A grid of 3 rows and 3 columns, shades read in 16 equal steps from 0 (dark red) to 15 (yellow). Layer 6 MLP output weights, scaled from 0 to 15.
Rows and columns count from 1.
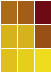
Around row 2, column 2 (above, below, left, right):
6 14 12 5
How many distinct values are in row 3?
3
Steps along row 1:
down down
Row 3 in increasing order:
13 14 15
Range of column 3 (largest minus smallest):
15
